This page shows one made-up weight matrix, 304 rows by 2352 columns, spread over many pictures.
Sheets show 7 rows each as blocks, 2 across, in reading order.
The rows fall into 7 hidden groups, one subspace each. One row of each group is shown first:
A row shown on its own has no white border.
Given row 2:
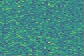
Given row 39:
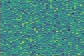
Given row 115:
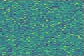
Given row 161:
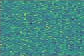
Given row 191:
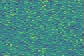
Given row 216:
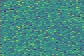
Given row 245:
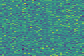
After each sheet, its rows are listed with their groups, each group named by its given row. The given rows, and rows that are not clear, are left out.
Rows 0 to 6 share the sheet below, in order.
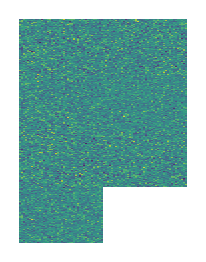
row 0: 2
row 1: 245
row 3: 216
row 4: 245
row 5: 216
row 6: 2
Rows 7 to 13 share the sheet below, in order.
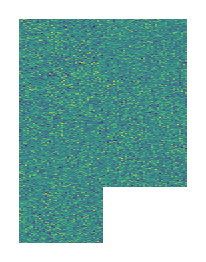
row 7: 245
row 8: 161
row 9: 191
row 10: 216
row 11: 216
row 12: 216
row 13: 115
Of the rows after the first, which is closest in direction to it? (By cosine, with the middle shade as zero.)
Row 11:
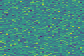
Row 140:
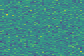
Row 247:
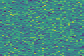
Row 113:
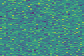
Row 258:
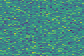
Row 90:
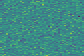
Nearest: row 90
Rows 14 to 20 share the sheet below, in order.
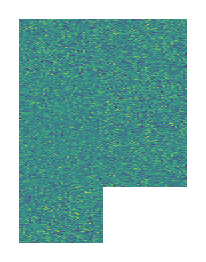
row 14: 191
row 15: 191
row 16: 161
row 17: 2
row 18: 216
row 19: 191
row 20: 161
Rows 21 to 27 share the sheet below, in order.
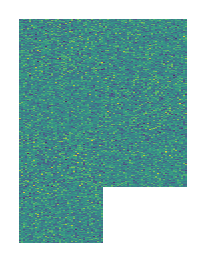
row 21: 161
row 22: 161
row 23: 161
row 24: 245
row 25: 191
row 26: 161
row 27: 216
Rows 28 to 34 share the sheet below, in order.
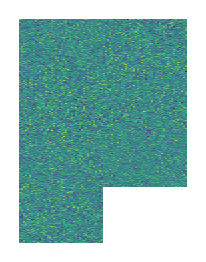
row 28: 2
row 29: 245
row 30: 191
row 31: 216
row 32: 191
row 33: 191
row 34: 2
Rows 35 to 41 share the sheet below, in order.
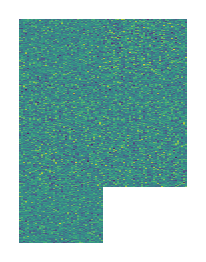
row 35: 216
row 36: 39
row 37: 216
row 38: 216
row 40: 161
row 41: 216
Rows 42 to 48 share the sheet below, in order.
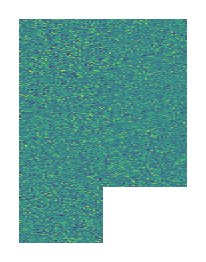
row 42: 161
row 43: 216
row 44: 161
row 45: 216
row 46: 216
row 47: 2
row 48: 115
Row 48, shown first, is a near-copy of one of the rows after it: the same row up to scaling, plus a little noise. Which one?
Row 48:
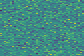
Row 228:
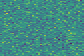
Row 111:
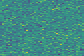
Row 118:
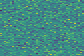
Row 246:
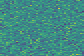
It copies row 118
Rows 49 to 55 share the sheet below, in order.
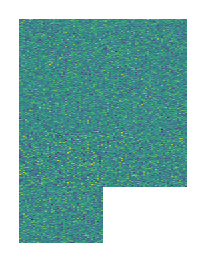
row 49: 245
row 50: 2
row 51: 161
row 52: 245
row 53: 115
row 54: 216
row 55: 2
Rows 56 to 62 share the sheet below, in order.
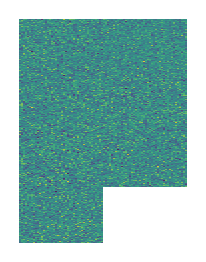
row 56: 2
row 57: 216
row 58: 2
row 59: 245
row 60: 2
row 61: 245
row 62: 115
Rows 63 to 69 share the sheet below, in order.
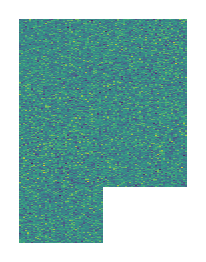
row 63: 161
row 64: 115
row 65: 161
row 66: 216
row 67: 2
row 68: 115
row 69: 39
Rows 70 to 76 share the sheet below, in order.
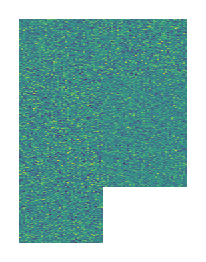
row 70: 191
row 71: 191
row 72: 39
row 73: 39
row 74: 115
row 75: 161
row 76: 245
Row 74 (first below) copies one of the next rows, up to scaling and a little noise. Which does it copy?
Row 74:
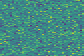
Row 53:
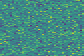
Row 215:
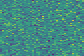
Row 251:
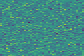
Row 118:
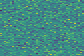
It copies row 53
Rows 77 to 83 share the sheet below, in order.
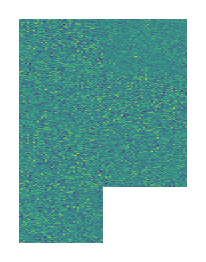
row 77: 191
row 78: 191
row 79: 115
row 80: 216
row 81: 191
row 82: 245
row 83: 2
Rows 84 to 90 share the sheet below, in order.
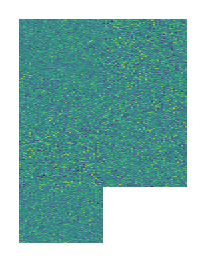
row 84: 191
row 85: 39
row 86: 245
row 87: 216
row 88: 115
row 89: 115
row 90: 216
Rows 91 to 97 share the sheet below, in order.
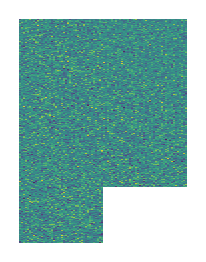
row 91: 2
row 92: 161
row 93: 39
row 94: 161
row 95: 245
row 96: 39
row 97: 191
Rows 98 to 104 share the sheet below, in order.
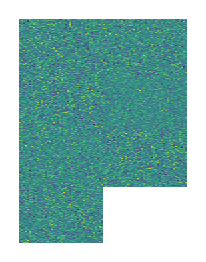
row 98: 39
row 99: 216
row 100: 216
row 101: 115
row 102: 216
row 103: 216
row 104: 191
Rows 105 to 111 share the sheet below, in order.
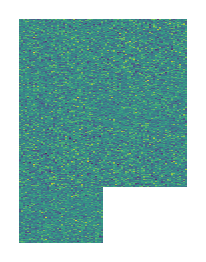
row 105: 39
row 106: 39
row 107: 191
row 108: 191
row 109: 39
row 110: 39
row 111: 115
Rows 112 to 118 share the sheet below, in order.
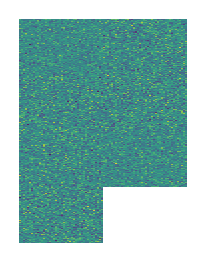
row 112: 216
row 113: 245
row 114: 216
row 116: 161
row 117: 2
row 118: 115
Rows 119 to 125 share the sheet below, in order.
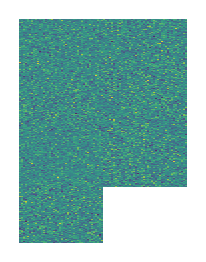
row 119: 161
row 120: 191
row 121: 115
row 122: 191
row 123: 2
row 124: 39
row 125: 216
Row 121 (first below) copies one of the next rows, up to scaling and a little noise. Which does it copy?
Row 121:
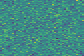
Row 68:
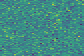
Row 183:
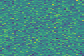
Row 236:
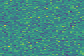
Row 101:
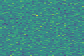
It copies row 183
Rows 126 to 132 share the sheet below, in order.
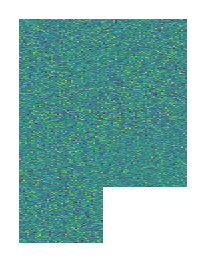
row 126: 39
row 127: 115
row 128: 161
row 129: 39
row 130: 115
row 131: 216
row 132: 39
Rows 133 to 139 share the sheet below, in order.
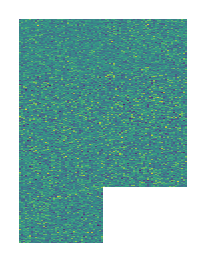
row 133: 2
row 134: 191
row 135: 216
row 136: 161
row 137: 161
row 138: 2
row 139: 115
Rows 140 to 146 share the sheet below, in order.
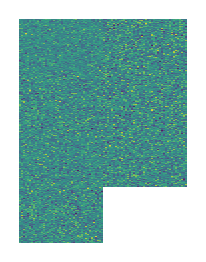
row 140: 216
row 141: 216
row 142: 115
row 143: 161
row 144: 115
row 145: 216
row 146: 115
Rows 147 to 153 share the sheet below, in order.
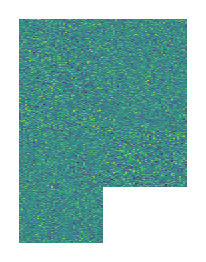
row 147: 39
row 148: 115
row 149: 245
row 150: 191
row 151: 191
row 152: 39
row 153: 245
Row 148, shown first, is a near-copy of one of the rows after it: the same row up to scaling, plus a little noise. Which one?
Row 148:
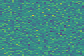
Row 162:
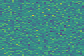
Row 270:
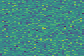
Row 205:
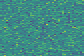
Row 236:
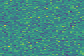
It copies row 162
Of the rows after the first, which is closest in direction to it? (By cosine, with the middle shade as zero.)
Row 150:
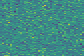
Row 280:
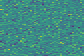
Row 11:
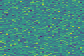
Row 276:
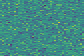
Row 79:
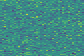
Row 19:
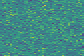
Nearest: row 19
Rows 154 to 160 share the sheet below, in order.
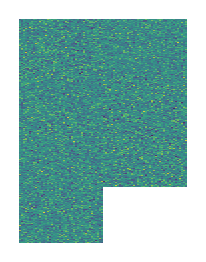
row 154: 191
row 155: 161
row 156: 2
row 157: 216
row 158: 161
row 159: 245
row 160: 161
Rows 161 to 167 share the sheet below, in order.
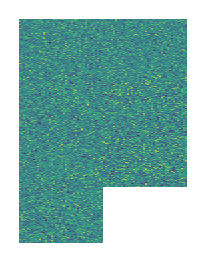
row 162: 115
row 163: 39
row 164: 161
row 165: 245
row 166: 115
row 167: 2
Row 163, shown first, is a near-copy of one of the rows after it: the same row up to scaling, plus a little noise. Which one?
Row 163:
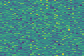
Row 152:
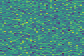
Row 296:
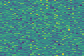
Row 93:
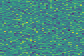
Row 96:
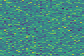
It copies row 296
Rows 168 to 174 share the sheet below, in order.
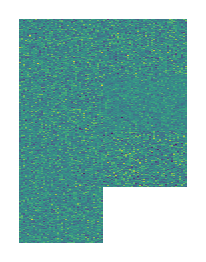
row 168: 161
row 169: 115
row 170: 245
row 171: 2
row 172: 245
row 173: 39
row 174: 2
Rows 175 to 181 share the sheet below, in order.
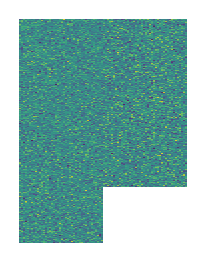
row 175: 2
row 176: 39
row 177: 115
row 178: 161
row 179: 161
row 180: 191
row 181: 216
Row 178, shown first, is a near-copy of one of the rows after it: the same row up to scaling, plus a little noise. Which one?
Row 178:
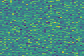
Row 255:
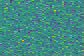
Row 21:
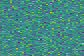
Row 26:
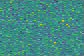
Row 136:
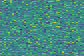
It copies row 136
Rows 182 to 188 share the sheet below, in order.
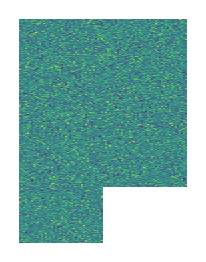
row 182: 245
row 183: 115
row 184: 115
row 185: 2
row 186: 39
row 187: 216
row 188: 245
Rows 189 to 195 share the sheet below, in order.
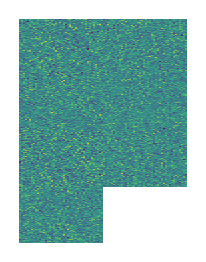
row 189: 39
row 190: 216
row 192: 245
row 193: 115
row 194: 161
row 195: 2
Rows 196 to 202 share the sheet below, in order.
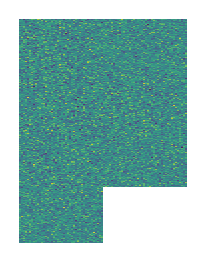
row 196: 39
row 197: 191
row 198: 191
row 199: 39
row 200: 39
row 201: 216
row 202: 115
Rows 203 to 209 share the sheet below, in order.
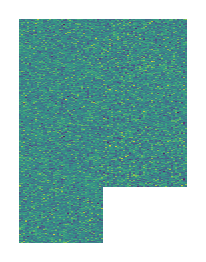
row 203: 191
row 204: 115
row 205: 115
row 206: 216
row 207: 191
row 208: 216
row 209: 216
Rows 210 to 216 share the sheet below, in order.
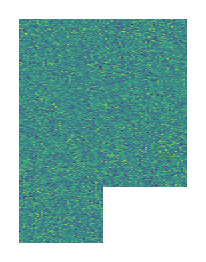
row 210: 216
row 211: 39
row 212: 39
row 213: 2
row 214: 115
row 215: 115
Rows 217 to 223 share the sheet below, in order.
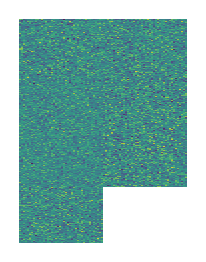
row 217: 2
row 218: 39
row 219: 39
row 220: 245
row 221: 2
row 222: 39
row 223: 161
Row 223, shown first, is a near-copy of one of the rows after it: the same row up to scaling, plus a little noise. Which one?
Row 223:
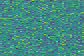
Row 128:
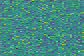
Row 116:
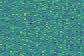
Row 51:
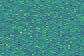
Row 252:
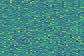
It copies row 128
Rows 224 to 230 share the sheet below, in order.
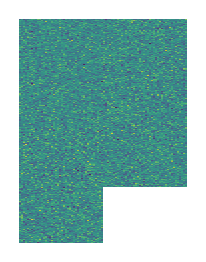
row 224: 39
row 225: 115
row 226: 245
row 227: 2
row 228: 115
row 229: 39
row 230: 2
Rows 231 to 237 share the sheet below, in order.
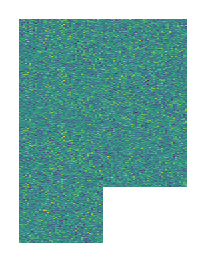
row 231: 191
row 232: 245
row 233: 191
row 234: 191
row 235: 191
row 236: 115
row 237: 115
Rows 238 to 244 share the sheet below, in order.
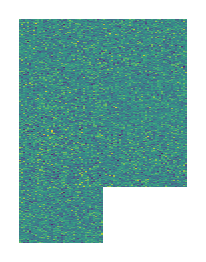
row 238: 191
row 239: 216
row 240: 191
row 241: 2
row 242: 245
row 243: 191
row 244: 191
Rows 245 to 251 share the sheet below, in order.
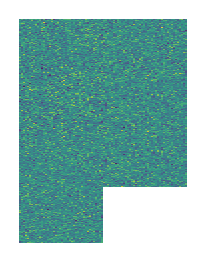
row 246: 115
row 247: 191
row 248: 2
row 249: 191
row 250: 2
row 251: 115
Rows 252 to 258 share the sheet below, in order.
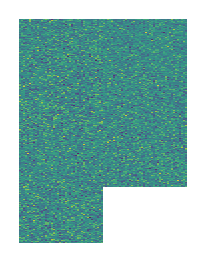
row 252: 161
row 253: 39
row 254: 191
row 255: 161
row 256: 191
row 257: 216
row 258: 39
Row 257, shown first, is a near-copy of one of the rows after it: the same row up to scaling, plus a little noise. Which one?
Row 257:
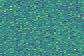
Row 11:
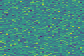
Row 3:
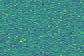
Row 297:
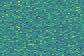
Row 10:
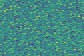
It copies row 10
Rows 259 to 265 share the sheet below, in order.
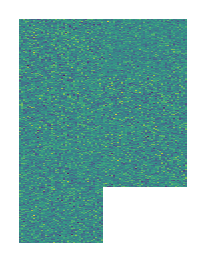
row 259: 39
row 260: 115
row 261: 2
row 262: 115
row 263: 2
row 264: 191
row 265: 245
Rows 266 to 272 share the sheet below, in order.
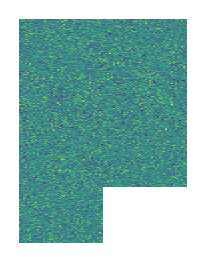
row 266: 191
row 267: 216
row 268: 245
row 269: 39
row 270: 115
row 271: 216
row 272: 161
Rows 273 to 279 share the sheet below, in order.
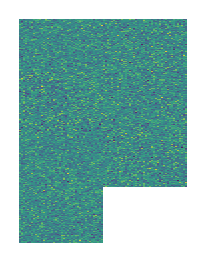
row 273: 245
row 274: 245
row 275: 245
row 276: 191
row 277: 2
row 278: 216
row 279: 245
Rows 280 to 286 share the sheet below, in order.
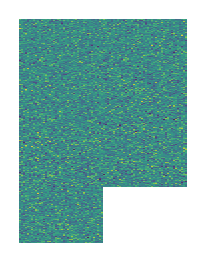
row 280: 216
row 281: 216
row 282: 216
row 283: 245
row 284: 216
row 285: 161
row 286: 2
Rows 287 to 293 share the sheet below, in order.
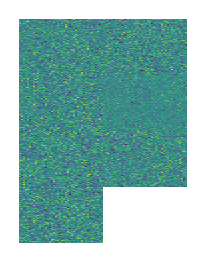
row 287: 39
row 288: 2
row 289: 191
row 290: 245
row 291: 115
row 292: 245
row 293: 39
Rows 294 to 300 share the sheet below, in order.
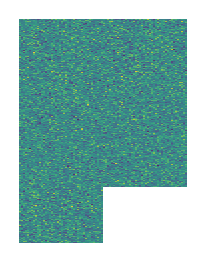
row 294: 39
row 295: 39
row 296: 39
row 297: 216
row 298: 161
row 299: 2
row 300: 39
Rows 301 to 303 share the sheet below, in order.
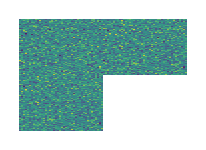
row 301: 216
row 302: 216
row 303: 216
